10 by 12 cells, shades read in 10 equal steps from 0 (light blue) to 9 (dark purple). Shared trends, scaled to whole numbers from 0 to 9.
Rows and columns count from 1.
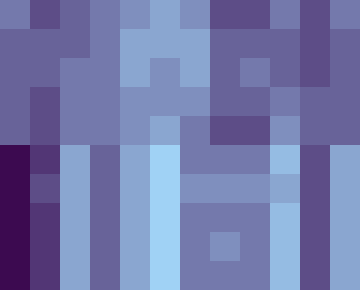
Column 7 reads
3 2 2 3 4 4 3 4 4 4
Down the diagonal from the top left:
4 5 4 4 3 0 3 4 4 1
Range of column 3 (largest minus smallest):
3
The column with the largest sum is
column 1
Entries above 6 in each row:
0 0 0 0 0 2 1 2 2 2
